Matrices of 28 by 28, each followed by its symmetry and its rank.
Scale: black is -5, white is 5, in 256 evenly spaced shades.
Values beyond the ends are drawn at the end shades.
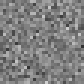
antisymmetric, full rank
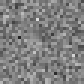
antisymmetric, full rank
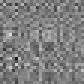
neither, rank five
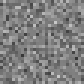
antisymmetric, full rank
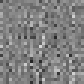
neither, rank five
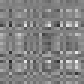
neither, rank two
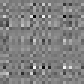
neither, rank two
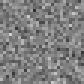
antisymmetric, full rank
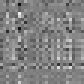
neither, rank three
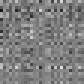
neither, rank three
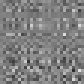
neither, rank three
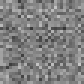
neither, rank five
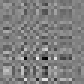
neither, rank two
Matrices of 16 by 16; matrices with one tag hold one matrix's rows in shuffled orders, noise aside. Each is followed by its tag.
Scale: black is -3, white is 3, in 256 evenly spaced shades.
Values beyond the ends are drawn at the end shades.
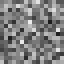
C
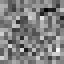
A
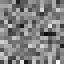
A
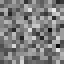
C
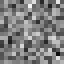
C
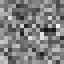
A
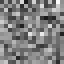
A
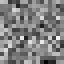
A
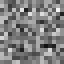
A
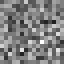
A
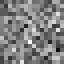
C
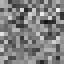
A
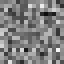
A
